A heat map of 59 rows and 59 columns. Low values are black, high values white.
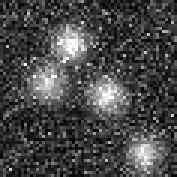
There are four bumps. The values are skewed, with a long tail toward high values. There is no overall slope. Overall the values sit about 30% of the way up the scale. No single row or column stands out from its neighbours.
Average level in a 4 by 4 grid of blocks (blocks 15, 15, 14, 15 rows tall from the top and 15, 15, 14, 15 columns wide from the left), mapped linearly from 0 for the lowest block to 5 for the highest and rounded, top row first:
0300 | 2520 | 1140 | 0014
